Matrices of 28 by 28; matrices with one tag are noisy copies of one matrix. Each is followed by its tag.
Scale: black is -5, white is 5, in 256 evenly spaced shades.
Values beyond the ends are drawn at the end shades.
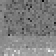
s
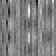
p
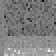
s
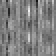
p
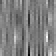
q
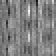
p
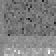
s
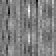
p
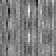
p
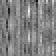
p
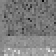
s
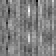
p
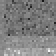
s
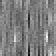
q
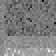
s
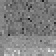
s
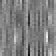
q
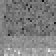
s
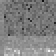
s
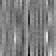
q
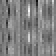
p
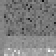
s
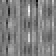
p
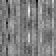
p
